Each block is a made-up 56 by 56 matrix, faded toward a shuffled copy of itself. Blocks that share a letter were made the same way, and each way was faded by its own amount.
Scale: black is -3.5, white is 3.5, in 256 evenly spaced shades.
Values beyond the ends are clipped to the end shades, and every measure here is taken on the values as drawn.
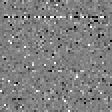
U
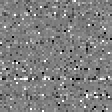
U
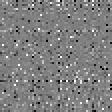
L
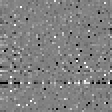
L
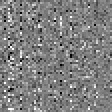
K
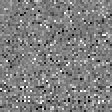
U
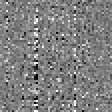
K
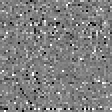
U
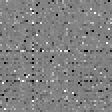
L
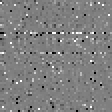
L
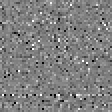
U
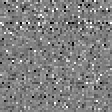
U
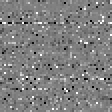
U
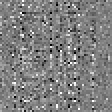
K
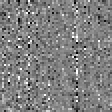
K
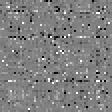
L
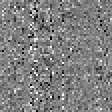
K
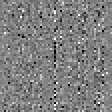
K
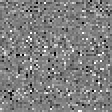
U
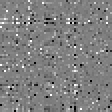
L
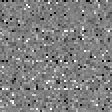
U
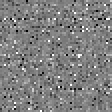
U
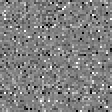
U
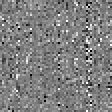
K
